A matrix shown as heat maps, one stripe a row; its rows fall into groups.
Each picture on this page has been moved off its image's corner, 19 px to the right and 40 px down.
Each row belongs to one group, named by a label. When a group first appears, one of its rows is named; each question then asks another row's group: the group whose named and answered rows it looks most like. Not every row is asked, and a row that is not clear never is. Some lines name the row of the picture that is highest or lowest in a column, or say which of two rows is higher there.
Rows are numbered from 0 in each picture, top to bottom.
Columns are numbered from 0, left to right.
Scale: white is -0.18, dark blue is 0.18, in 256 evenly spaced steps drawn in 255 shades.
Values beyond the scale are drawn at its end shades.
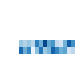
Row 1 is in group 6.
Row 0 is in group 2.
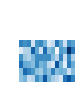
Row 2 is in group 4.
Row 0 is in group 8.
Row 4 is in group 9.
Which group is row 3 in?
8
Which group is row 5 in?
2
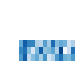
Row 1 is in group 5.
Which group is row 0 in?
9
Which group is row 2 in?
8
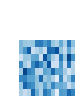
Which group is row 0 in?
4
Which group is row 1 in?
6
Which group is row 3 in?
4
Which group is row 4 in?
9
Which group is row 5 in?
5
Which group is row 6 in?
9
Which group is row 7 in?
2
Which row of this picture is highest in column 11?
7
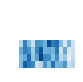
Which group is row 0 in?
6
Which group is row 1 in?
6
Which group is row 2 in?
6
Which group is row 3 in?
9
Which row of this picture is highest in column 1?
3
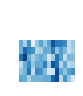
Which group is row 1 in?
9
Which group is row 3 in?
6
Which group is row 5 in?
6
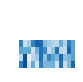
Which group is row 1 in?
8
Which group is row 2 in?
5
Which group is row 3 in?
5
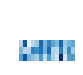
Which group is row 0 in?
5
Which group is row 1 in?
4
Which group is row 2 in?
5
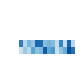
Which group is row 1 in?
2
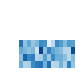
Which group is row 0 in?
8
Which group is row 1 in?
5
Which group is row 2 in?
9
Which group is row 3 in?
4
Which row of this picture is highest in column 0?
0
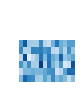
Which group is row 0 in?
8
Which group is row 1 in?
4
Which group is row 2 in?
5
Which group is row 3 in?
5
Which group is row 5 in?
9
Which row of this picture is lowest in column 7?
0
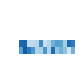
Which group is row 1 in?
9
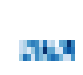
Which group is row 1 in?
2
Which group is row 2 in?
6
